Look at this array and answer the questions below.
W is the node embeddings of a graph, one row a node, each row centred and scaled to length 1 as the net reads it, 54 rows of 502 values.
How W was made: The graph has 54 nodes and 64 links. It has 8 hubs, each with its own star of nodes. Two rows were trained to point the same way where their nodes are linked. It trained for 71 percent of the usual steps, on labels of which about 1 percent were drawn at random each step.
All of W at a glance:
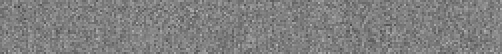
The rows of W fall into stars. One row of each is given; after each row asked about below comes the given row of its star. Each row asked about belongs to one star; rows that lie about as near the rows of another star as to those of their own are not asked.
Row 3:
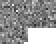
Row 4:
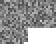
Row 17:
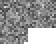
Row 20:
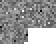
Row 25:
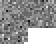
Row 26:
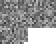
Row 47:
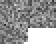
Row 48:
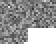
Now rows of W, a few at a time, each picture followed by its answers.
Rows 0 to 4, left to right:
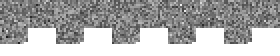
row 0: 48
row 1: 25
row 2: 17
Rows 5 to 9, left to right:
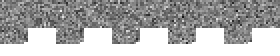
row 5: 3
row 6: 47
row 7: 47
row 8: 48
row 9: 48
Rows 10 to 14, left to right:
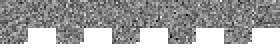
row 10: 20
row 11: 3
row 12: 17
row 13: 25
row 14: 3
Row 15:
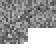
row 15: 25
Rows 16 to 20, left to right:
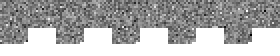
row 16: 48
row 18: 17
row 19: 47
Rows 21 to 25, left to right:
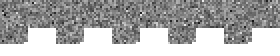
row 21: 17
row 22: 20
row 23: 3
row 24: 4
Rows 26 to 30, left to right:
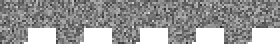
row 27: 17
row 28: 4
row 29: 3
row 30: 47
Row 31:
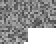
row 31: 3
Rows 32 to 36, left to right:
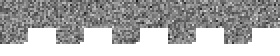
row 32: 26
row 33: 3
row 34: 20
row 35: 48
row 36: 47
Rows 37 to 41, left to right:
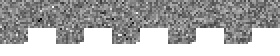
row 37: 20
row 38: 4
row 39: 26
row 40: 47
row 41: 20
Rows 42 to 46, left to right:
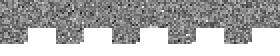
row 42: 4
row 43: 26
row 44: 4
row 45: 47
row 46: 4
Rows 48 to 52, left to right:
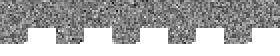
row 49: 20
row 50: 4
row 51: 26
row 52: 48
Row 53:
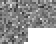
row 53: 3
